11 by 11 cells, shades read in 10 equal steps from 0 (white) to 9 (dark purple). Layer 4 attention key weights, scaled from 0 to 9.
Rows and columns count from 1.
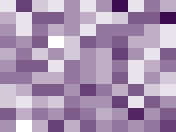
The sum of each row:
38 47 37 41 41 43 41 45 39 54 48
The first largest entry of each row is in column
8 11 3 3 8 2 8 6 8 9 4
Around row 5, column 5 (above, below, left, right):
2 5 4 4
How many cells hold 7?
6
